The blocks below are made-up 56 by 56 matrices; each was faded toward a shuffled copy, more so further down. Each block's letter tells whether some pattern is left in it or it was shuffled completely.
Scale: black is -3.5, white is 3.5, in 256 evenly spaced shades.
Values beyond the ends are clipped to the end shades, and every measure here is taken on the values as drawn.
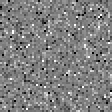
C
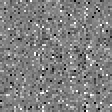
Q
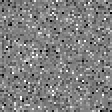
C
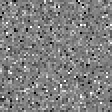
C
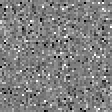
Q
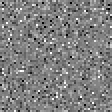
Q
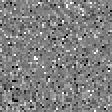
Q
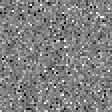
C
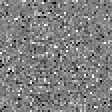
Q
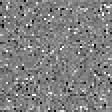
Q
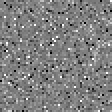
C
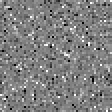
Q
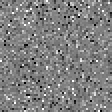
C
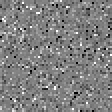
Q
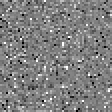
Q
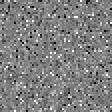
C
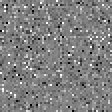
Q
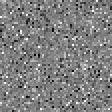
C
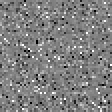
Q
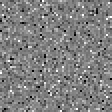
C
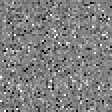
Q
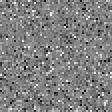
Q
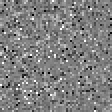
Q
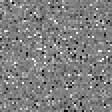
Q
